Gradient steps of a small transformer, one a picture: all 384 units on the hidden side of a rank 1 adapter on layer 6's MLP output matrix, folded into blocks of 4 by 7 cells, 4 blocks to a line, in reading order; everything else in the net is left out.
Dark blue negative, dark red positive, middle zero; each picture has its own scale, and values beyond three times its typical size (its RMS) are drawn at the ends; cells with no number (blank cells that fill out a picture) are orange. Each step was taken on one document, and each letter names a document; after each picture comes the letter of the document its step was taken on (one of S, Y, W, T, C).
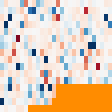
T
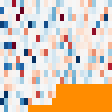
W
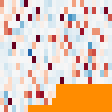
W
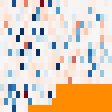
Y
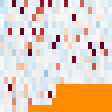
Y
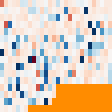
T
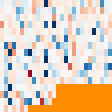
W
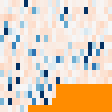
T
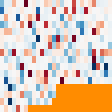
W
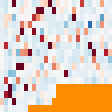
Y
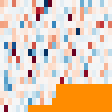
W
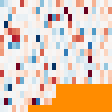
T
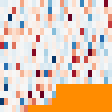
T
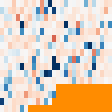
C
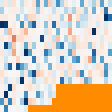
W
